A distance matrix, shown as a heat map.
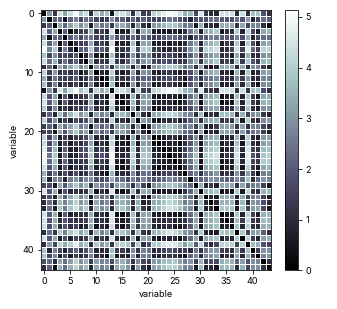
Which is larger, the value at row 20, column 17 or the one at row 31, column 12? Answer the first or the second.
the second
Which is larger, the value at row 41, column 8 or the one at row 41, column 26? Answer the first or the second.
the first
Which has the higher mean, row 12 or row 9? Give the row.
9
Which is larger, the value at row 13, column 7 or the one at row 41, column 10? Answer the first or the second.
the first
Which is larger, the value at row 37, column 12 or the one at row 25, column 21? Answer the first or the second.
the first
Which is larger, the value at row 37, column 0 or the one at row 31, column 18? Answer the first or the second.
the second
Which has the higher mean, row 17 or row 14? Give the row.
17
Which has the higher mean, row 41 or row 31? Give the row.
31
